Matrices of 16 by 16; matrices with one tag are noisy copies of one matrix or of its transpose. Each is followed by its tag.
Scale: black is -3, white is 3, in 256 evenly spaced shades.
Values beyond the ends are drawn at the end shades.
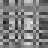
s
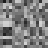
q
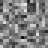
q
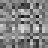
s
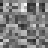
q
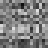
s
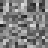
q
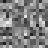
q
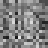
s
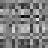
s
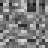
q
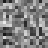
q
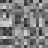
q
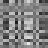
s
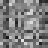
s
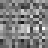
s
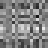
s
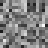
q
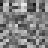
q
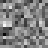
q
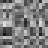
q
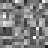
q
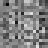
s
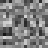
q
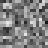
q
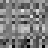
s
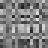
s
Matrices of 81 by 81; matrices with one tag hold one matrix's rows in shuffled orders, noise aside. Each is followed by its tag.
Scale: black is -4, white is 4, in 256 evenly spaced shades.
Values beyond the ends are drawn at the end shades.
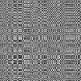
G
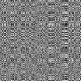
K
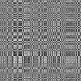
G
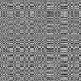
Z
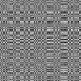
Z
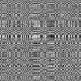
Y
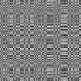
Z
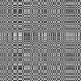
G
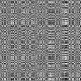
K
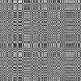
G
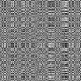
K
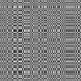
G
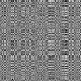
K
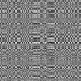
Y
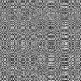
K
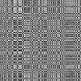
G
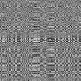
Y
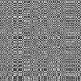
G
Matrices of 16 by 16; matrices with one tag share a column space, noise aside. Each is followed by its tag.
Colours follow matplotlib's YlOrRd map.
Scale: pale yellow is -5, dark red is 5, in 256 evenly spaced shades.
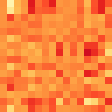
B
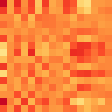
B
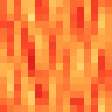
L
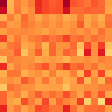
B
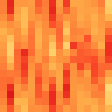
L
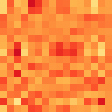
B
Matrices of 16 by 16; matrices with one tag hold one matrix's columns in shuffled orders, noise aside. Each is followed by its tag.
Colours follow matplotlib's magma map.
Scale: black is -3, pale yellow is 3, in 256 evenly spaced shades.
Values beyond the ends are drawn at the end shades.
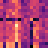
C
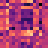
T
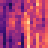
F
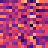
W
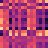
T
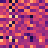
W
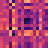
T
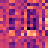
T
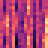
F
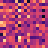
W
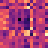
T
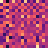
W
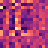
T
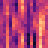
F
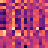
T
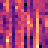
F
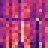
C
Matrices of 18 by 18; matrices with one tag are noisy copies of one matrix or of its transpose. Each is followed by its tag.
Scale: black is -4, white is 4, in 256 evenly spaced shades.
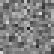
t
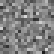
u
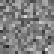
u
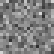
t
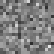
u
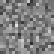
u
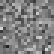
u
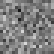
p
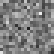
t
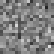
u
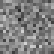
p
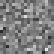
u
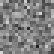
t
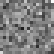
t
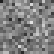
p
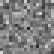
t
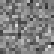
u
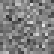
p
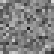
t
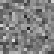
t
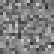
u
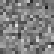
u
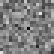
t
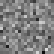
u
